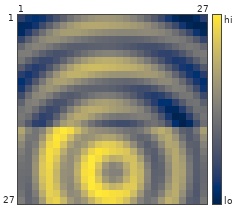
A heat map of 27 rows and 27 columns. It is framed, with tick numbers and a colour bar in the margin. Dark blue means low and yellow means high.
The bottom part is higher, past a seam about 60% of the way down. The ninth with the highest average is the bottom middle. Rings spread out from the bottom middle. The top right is the ninth with the lowest average.
